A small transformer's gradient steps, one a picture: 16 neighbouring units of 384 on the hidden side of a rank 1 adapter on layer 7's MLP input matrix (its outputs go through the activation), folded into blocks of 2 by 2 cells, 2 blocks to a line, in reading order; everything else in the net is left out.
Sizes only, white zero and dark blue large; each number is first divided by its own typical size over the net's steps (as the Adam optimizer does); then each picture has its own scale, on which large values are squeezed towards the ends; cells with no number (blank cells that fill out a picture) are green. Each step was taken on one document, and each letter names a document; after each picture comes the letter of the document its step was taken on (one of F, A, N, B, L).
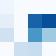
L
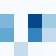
L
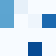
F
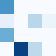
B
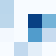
L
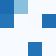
F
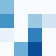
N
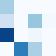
B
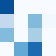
N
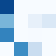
B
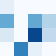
L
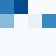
F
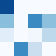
L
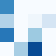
N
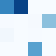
F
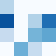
L
